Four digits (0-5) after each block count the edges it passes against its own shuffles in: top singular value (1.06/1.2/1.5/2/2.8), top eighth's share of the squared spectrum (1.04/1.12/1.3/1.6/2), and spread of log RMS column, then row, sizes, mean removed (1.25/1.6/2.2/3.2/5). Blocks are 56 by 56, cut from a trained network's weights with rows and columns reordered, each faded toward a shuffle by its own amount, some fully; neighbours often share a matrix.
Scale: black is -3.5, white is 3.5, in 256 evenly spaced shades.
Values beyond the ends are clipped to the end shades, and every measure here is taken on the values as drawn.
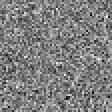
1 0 0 0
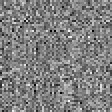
4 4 1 2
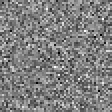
1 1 0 1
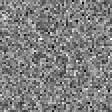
1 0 0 0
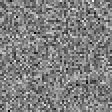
2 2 0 0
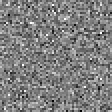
0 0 0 0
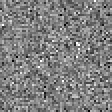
1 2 0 0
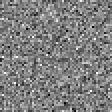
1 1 0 0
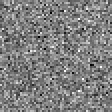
1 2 0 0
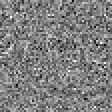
2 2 0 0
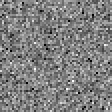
0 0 0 0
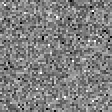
1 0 0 0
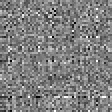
3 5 2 2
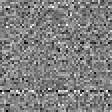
4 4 0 3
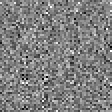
3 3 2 1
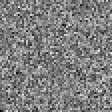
0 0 0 0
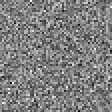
0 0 0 0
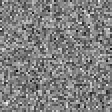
1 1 0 0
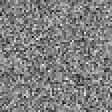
1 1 0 0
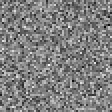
2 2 0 0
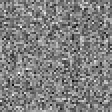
2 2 0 0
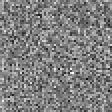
3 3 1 0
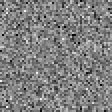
1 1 0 0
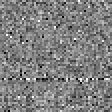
3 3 0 2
